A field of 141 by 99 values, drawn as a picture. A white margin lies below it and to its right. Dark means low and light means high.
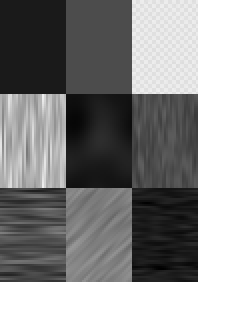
It is made of 3 by 3 panels. Panel 1,1: very low, flat. Panel 1,2: low, flat. Panel 1,3: very high, checkered, faint in contrast. Panel 2,1: high, streaked downward. Panel 2,2: very low, smooth, faint in contrast. Panel 2,3: low, streaked downward, faint in contrast. Panel 3,1: low, streaked across. Panel 3,2: middling, slanting up to the right, faint in contrast. Panel 3,3: very low, streaked across, faint in contrast.
